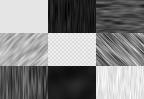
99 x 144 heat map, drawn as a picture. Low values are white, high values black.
The table splits into 3 rows of 3 panels. Panel 1,1: very low, flat. Panel 1,2: very high, streaked downward, faint in contrast. Panel 1,3: high, streaked across. Panel 2,1: low, slanting up to the right. Panel 2,2: very low, checkered, faint in contrast. Panel 2,3: middling, slanting down to the right, strong in contrast. Panel 3,1: high, streaked downward. Panel 3,2: very high, smooth, faint in contrast. Panel 3,3: very low, streaked downward, faint in contrast.
